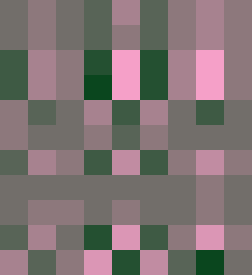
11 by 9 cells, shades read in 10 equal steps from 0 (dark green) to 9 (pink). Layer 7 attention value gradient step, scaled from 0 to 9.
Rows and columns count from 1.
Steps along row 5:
down up up down up down down up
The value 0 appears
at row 4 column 4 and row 11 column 8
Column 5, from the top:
6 5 9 9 2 3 7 4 5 8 1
